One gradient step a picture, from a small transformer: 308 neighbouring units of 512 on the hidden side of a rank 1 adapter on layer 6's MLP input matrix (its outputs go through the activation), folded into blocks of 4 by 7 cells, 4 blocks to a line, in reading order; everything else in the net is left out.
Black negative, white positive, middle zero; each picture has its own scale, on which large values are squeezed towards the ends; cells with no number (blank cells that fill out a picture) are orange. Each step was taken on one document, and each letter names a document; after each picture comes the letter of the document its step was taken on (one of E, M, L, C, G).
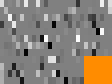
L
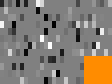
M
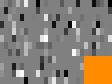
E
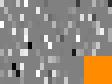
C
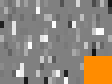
E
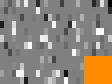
E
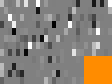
L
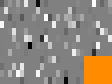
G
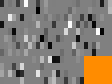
L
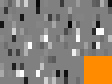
E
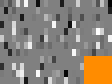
E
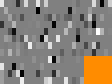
L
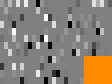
M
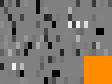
M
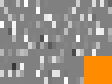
C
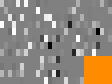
C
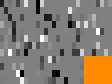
M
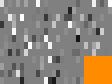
L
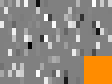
G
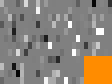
L
